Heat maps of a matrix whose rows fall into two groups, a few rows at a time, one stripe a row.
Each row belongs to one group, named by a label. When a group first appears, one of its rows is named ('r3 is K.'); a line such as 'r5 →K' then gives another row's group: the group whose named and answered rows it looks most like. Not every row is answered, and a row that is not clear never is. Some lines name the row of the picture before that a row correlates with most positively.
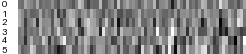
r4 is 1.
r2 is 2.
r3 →2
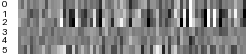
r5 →1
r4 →1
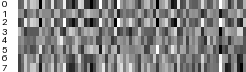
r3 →2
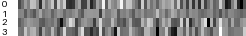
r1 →2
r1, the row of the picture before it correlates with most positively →5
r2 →1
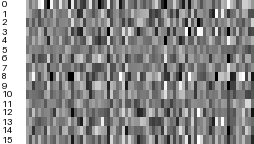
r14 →2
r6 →2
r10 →2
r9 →2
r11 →2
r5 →2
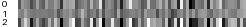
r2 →1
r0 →1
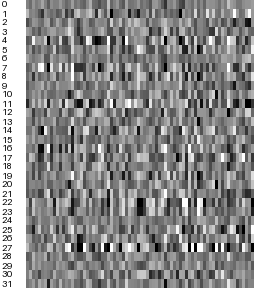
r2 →2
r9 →2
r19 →1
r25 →1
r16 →2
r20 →1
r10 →1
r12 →2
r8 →1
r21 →2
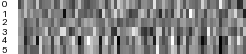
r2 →2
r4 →2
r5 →2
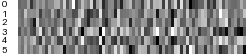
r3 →2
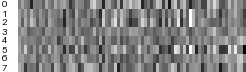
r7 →2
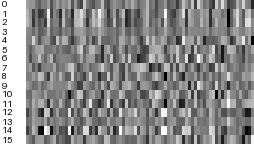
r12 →2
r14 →2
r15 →1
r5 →1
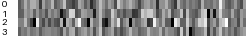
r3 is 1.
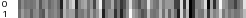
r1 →1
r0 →1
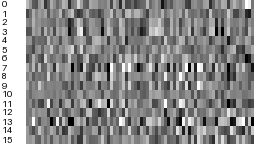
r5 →1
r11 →2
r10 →1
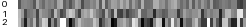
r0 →2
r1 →2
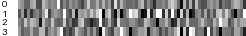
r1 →1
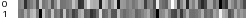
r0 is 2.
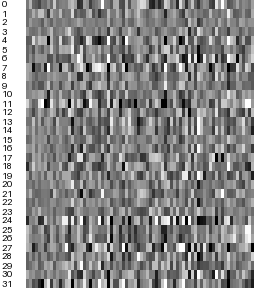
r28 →1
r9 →2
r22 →1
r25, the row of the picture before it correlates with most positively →1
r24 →1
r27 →2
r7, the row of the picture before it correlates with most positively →0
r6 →1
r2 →1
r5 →1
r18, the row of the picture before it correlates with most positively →1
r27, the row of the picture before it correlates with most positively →0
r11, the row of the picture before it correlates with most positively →1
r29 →1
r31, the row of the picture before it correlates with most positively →0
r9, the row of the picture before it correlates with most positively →0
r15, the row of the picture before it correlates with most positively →1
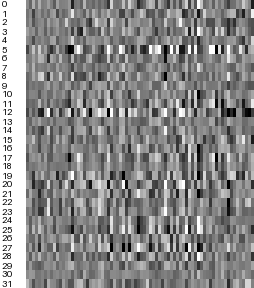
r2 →2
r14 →2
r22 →2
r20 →2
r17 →1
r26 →1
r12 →2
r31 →2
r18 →1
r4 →1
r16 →1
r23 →2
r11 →1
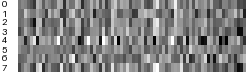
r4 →2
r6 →1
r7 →2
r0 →2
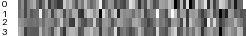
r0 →1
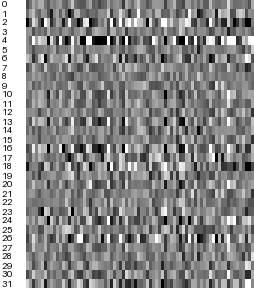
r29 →2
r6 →2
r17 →1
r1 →1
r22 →2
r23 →2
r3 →2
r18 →2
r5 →1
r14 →1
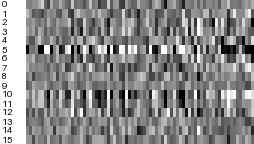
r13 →2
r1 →2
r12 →1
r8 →1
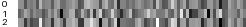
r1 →1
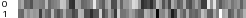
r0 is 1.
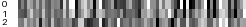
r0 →1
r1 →1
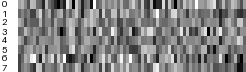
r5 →1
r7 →2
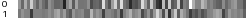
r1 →1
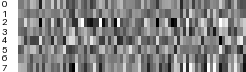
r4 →2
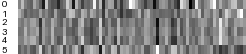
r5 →2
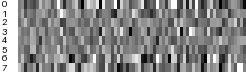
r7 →2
